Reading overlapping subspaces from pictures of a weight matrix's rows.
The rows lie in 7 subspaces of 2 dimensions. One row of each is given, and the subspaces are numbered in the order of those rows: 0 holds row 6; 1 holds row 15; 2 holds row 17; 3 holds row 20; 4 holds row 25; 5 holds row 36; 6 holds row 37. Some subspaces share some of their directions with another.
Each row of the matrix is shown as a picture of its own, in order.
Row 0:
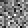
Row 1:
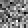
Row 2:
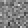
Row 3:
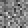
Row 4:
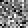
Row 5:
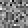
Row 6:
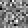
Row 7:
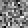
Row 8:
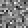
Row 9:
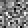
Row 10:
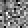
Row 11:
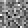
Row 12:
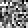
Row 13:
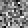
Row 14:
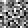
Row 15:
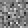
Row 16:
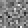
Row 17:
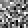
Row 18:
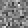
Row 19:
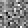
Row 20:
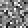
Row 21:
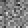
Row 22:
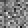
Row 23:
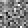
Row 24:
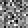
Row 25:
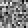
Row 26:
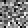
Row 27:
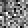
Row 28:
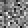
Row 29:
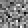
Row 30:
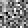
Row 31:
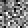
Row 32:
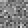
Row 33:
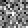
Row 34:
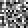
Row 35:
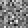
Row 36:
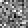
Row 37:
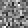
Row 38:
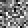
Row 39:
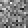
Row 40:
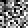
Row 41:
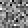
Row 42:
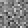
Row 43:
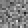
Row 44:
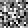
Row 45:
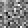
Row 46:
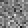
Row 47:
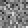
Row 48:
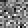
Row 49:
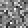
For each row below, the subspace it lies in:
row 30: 4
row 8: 3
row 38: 0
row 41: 0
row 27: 4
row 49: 3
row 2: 4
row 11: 3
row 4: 5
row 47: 1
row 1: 2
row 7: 6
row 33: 1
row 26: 4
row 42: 5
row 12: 4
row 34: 3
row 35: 0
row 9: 2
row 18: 6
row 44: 1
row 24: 0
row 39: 2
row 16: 2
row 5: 0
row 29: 2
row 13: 6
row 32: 6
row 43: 2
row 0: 5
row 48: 6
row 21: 1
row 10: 5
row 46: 5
